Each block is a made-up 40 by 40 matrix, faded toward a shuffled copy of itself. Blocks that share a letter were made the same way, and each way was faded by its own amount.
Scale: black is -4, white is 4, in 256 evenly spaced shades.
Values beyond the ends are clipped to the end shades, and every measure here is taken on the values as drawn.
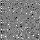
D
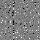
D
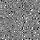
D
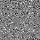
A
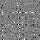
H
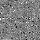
A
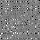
H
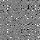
H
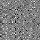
D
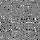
H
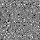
A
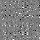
H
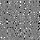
H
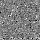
A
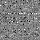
A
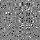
D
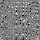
D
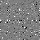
H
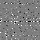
H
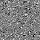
A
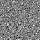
A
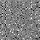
D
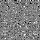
A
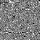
A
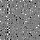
D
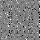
D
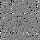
H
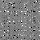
H
